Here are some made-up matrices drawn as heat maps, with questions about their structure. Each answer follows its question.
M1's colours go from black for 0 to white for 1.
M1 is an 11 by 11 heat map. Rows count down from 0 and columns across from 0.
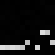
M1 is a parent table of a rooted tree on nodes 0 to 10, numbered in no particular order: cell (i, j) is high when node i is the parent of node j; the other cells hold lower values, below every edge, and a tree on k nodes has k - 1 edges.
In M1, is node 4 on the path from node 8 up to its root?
no
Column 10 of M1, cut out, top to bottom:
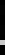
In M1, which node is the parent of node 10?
8
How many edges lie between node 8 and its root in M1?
1
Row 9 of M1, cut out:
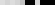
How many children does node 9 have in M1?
6
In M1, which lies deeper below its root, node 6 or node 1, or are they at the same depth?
node 1
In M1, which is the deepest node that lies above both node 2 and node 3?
9
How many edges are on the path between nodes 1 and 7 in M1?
2
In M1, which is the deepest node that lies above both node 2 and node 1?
9
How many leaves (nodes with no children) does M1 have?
8
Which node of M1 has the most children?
9
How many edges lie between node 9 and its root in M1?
1
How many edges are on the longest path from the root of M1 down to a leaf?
2
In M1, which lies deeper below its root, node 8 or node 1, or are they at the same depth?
node 1
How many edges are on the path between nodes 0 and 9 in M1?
1
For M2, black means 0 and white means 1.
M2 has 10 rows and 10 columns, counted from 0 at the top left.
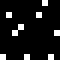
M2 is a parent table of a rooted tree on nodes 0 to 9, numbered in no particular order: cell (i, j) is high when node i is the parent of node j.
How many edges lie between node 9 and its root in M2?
1
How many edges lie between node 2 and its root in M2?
1
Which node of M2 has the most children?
9
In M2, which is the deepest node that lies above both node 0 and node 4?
9
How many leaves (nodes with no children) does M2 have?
5
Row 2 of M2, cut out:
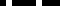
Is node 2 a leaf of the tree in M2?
no
